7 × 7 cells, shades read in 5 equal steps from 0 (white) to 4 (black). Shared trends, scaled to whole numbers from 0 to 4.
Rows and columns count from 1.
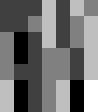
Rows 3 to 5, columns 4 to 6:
1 3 2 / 2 2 3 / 2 2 3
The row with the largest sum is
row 4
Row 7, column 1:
1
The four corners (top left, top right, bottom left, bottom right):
3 2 1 0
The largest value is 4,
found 6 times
